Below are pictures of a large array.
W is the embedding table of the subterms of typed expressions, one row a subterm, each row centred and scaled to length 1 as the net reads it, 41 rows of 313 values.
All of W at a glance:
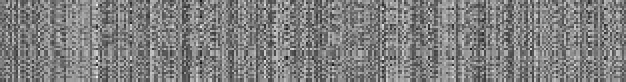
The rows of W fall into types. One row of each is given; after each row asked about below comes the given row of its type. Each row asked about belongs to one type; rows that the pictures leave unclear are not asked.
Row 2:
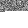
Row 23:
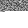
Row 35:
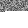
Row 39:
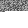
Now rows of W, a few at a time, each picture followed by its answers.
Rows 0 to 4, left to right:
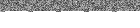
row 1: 35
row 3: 39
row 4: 23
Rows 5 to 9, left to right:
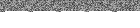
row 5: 35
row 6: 35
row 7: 39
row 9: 39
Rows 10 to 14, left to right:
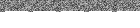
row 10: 35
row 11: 35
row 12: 23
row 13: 39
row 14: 2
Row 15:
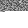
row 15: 23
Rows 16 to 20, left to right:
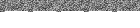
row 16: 2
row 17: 35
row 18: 35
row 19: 2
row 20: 35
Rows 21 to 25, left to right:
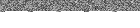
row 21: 35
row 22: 39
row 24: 39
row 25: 23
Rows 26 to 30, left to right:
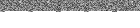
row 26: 23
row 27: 23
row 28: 2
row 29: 23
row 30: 2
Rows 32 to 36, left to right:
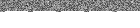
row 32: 39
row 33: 2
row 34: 39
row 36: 23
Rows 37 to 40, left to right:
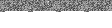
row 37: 39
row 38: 2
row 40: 39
